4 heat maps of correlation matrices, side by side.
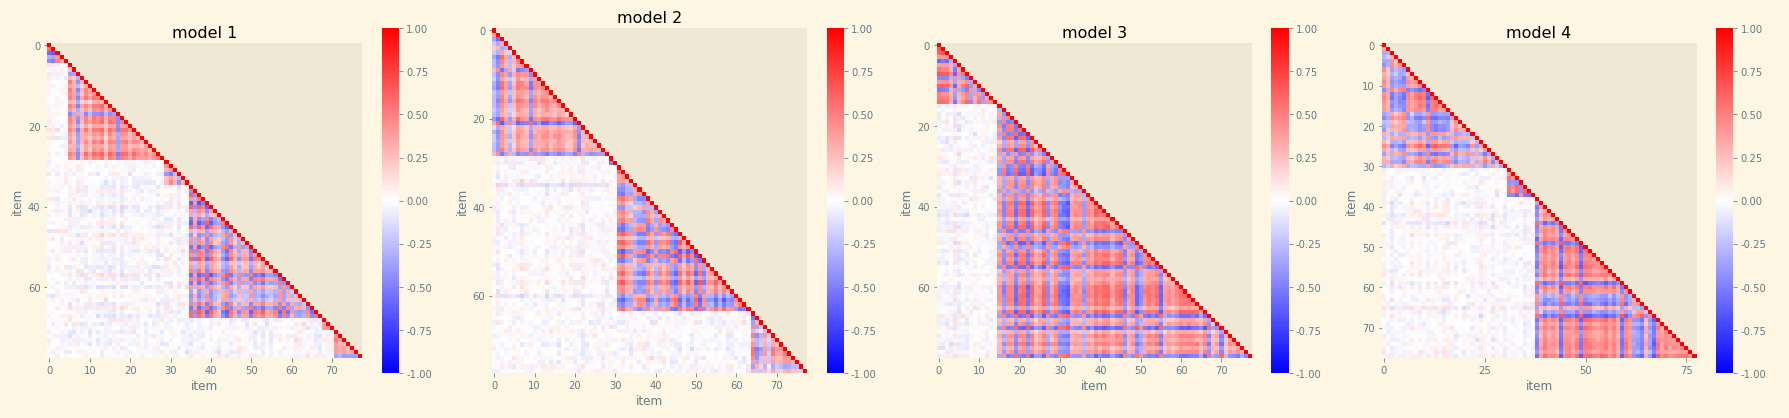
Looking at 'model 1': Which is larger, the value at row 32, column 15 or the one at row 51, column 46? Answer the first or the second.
the second
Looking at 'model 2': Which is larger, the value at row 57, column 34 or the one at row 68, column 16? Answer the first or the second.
the first
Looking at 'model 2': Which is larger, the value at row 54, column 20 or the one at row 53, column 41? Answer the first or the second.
the second
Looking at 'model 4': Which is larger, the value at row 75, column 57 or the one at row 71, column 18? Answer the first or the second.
the first
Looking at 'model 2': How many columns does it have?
78
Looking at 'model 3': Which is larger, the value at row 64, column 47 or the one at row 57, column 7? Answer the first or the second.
the first
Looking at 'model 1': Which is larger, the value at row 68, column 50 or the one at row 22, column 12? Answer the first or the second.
the second
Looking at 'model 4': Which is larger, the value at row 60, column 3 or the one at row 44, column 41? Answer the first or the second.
the first
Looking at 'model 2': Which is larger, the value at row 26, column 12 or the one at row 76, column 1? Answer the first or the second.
the first
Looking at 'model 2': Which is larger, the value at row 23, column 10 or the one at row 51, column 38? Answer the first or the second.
the second
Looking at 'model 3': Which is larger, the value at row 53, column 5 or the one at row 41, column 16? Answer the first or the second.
the first
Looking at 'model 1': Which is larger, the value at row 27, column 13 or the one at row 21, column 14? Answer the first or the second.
the first
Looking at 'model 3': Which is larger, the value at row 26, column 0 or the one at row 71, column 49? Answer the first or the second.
the first
